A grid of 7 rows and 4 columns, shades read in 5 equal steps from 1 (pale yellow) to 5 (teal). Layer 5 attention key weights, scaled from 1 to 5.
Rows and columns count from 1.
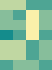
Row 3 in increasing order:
1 3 3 3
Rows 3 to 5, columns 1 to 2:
3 3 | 5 4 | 2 2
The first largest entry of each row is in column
3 2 1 1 3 3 1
